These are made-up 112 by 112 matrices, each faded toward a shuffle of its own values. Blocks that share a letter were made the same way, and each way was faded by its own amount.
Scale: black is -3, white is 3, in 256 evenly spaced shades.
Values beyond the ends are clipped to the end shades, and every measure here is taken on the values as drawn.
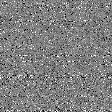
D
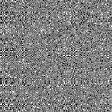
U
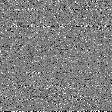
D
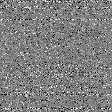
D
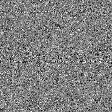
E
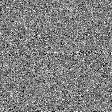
E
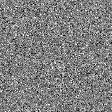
E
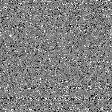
D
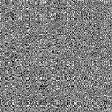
U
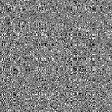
U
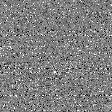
D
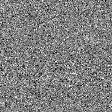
E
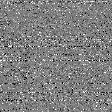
D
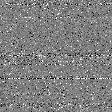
D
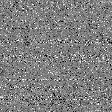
D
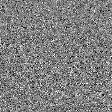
E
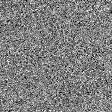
E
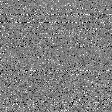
D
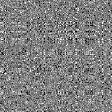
U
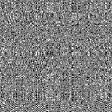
U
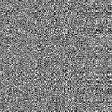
U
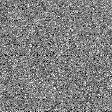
E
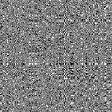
U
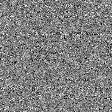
E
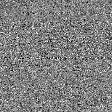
E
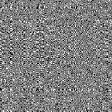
U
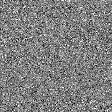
E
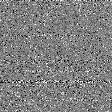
D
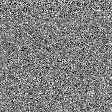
E
